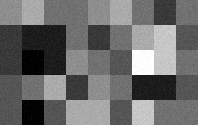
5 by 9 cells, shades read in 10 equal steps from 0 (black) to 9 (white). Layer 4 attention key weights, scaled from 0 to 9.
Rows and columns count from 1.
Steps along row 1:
up down same up up down down up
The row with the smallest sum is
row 4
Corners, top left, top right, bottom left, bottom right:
5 4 3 4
